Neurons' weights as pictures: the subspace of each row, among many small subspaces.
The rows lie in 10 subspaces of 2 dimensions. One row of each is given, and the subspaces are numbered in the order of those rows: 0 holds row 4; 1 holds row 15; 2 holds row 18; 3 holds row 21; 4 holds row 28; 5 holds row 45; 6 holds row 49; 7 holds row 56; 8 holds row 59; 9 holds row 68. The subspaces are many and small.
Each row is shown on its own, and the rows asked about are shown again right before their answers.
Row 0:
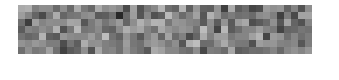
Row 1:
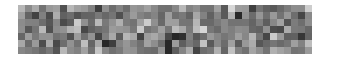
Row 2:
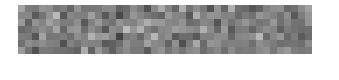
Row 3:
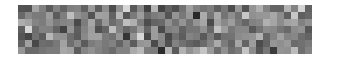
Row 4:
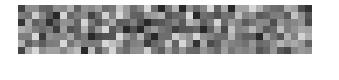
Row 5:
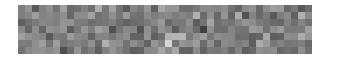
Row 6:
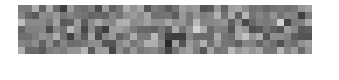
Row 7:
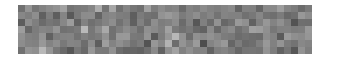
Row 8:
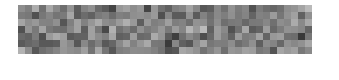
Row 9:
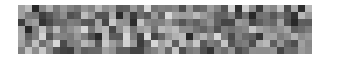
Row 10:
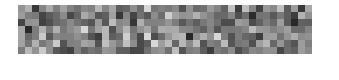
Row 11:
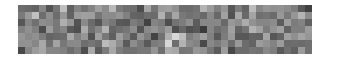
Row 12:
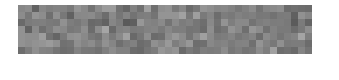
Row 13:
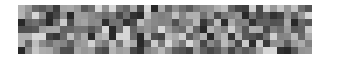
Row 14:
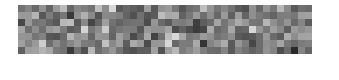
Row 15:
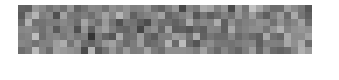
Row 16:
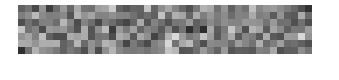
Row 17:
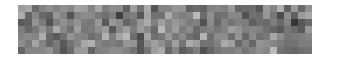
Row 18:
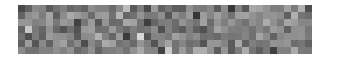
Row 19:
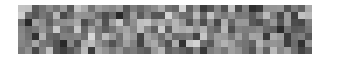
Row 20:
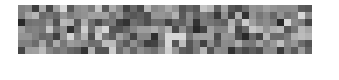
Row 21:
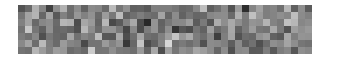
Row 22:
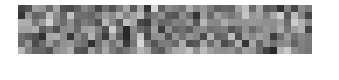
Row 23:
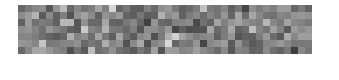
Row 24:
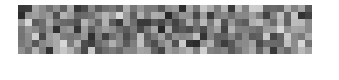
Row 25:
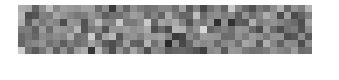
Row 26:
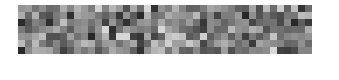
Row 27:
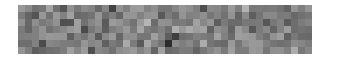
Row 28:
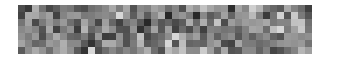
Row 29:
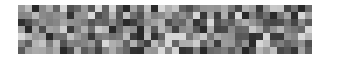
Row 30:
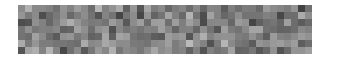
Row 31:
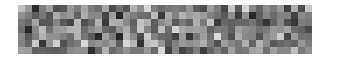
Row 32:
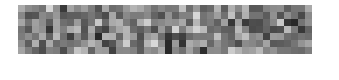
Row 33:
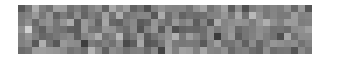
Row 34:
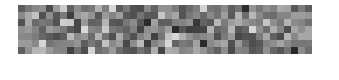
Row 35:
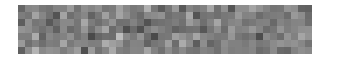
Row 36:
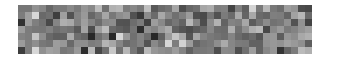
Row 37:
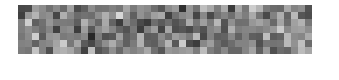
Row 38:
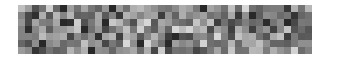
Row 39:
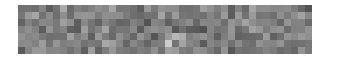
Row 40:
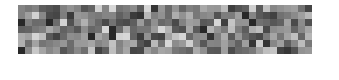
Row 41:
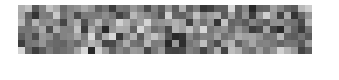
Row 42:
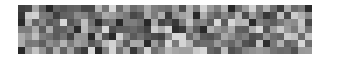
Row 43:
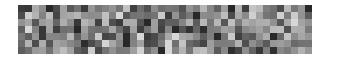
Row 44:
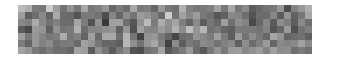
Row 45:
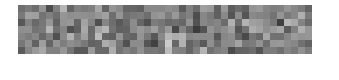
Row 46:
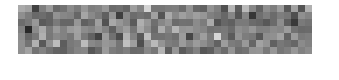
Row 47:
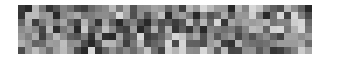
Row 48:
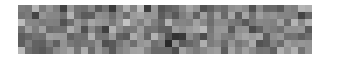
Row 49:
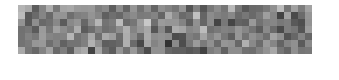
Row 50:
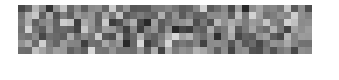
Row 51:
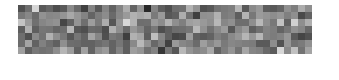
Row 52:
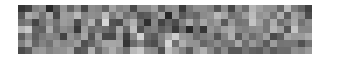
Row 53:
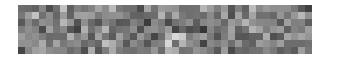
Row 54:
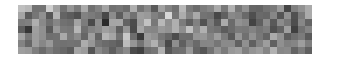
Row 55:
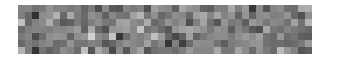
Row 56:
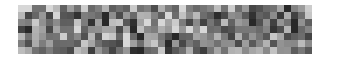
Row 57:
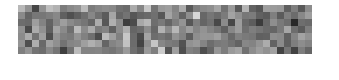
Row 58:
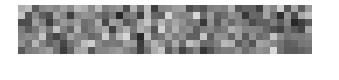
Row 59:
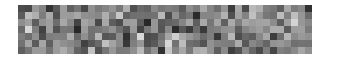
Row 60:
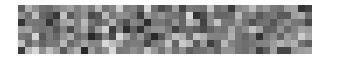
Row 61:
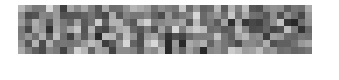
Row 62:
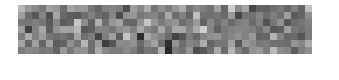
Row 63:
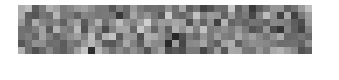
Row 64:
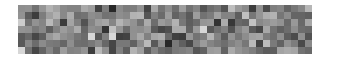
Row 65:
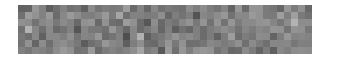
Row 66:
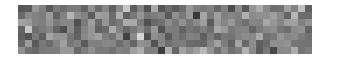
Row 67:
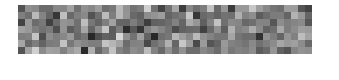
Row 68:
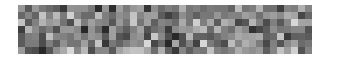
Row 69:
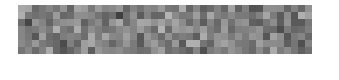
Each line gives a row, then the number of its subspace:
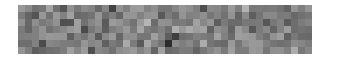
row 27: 3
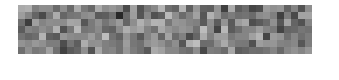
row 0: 0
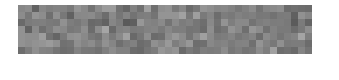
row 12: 7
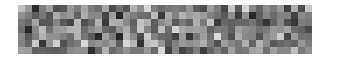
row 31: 9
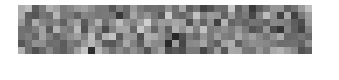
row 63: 4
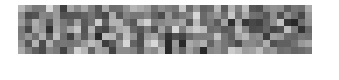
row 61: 5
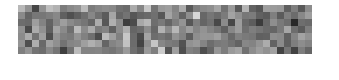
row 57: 5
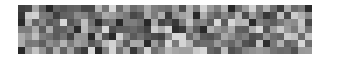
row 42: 6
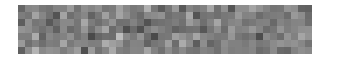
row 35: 0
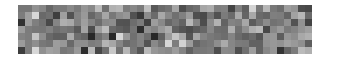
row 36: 1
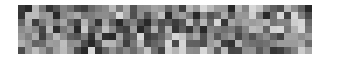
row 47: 4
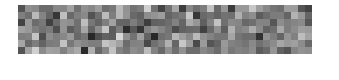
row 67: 0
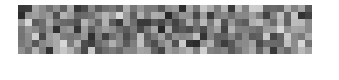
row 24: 1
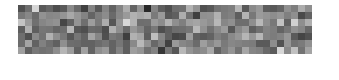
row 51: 5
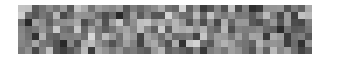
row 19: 1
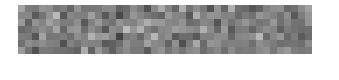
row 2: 0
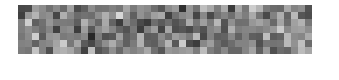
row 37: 1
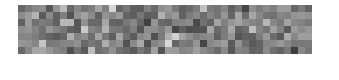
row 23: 3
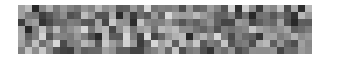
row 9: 9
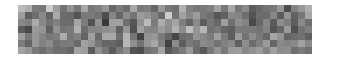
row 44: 7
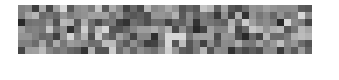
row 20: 5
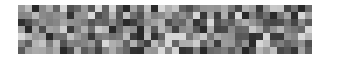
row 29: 2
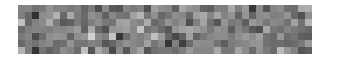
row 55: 1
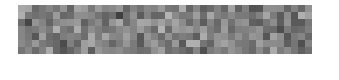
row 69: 1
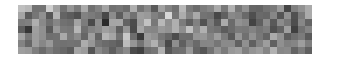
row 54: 7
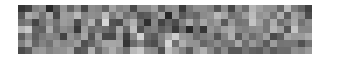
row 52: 7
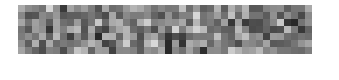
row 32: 5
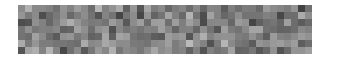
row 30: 0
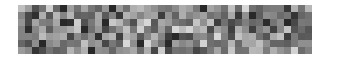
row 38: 3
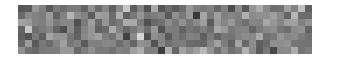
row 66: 2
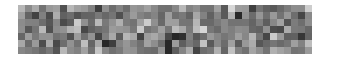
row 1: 2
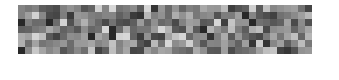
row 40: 6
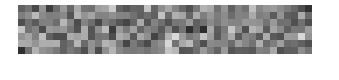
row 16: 7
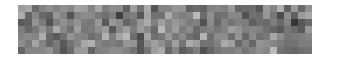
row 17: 4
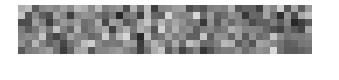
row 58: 4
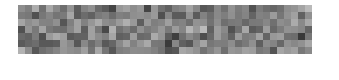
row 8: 7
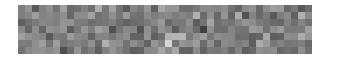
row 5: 2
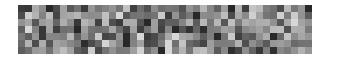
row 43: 8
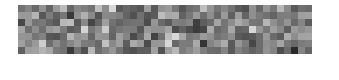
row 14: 3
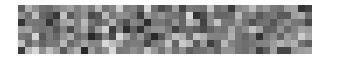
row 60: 0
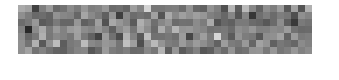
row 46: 9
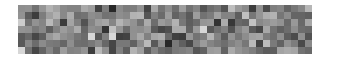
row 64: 6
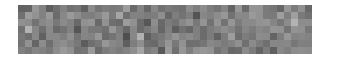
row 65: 8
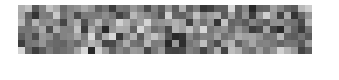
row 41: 4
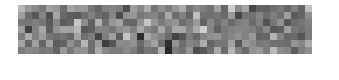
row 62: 2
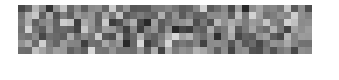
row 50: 3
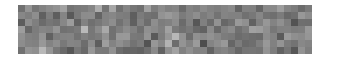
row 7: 9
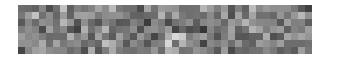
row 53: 8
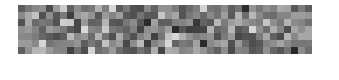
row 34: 3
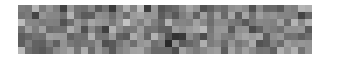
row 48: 8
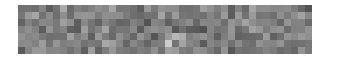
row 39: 8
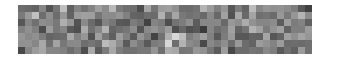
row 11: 8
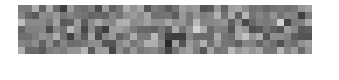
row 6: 5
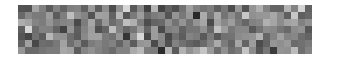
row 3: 2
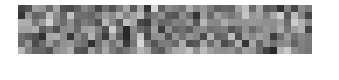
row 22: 6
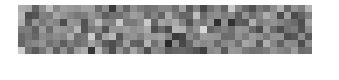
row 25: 6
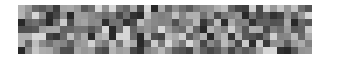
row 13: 6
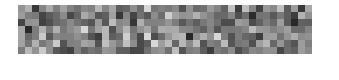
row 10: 9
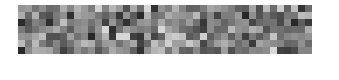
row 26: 4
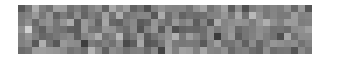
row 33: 9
